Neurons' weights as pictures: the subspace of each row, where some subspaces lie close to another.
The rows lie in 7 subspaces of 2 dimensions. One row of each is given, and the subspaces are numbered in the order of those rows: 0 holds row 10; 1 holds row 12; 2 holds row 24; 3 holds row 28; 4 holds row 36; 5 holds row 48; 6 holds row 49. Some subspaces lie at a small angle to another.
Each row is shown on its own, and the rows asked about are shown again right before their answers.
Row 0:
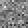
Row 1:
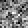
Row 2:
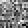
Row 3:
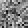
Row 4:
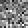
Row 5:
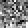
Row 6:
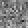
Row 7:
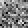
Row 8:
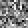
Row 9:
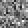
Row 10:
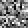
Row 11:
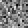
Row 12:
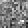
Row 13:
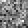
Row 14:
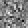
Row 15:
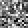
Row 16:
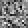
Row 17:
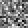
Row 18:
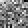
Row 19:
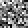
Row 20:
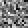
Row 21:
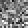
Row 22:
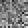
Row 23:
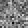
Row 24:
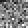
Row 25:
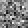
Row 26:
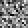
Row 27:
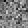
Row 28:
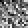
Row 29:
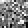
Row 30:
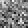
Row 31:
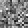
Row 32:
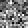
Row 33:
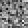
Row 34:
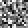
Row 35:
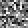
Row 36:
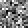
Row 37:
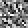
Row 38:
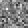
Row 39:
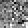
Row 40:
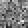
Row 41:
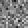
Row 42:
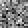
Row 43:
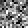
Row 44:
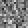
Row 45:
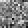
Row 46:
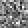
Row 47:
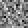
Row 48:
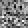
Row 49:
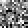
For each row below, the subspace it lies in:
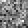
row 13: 2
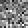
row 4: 6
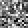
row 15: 5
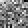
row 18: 2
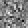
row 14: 3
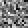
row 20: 3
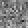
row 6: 1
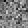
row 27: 4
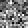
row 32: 5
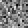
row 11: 4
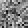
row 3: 0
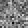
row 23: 5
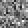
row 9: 0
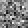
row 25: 5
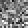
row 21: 6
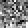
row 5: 1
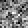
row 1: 4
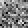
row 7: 3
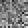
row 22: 6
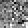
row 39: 1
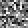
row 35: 0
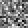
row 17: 5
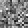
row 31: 5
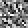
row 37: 3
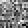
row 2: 2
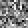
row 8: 0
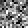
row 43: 4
